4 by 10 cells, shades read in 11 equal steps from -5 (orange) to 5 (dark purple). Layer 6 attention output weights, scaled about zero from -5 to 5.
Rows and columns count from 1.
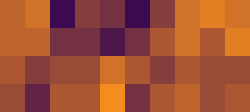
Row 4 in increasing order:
-5 -2 -1 -1 -1 -1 0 0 2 3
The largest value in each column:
0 3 5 2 4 5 1 -1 0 0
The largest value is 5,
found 2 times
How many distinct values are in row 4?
6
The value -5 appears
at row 4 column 5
